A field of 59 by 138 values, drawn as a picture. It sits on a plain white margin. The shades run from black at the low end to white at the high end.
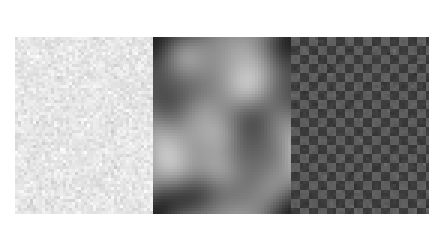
It is made of 1 by 3 panels. Panel 1,1: very high, fine-grained, faint in contrast. Panel 1,2: middling, smooth, strong in contrast. Panel 1,3: low, checkered.
